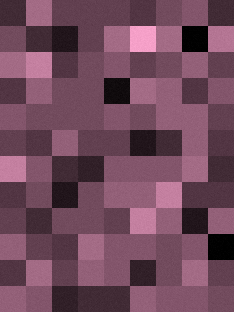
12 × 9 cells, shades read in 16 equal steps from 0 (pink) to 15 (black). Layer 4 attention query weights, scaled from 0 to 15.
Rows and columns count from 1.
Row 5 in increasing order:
6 6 7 7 8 8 8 8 9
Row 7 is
3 7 11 12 7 7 7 5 11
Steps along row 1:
down up same same up down down up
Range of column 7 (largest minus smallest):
8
